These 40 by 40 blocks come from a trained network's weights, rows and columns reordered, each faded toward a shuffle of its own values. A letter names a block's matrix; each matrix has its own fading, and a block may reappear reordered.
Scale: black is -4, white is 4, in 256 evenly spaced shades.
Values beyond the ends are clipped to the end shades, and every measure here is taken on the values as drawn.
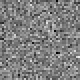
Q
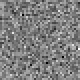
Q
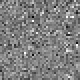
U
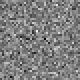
U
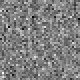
Q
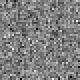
Q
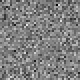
U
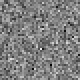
Q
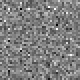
U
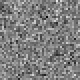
U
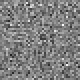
U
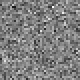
U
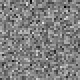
Q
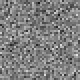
U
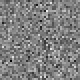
U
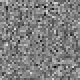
Q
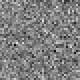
Q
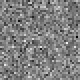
Q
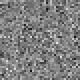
Q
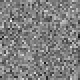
Q
